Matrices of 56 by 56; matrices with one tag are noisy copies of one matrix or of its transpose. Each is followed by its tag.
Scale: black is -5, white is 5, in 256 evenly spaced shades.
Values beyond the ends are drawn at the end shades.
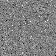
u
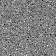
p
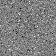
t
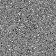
t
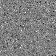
u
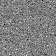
p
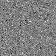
u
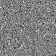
u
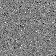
u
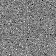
p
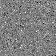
u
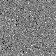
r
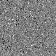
r
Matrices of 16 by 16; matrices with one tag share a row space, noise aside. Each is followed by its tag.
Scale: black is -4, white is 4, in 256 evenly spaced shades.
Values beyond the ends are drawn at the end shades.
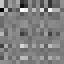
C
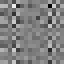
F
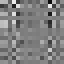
F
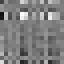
C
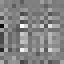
C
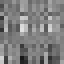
C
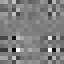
F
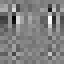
F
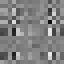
F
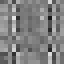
F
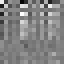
C
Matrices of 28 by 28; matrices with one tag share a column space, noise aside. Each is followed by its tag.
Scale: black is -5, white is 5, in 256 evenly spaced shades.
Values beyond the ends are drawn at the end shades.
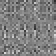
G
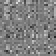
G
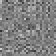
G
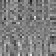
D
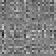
G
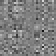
G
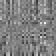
D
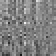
D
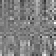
D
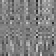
D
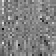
D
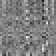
D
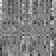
D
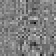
D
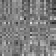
D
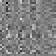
G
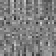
D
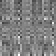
D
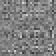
G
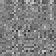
G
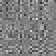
G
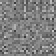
G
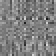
D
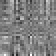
D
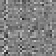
G
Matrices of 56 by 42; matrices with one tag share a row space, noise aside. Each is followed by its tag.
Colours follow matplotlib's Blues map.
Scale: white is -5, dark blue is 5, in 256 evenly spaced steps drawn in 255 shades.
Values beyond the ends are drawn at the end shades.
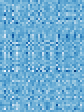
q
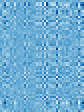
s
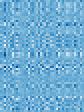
q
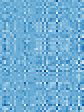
s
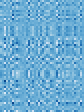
q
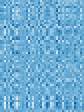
q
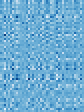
q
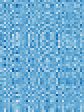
q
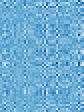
s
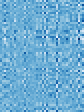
s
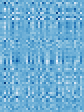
q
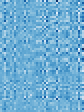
s
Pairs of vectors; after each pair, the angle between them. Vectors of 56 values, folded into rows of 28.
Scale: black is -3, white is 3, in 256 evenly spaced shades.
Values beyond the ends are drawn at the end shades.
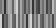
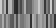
partly opposed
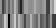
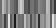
nearly opposite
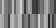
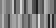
nearly parallel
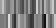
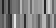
partly opposed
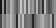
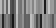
partly opposed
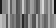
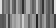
nearly opposite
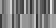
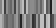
partly opposed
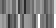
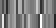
partly opposed
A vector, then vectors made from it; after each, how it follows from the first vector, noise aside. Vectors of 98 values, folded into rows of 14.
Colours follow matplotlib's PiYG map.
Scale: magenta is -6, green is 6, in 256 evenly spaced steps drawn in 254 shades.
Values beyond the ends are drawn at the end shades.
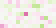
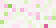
wrapped around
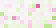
wrapped around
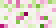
scaled up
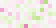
wrapped around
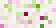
scaled up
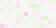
shrunk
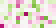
scaled up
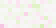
shrunk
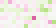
wrapped around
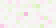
shrunk
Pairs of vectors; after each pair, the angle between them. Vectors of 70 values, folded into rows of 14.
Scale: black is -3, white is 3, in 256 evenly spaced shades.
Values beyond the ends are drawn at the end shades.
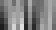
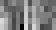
nearly opposite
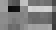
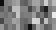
partly opposed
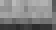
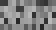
orthogonal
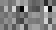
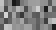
partly opposed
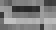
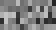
orthogonal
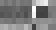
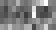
nearly parallel
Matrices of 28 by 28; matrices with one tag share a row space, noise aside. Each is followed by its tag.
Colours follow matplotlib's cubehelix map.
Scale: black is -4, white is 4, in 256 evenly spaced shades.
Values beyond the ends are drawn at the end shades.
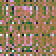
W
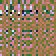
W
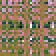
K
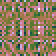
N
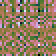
N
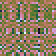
N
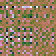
W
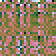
N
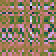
K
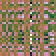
K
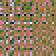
W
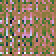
W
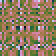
N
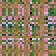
K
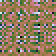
N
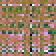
K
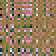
W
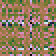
K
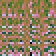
K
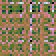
K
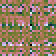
K
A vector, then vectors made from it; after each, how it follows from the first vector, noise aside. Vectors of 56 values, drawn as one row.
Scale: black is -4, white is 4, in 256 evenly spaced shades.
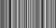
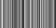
wrapped around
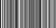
wrapped around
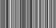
wrapped around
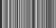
wrapped around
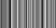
copied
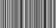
wrapped around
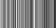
wrapped around
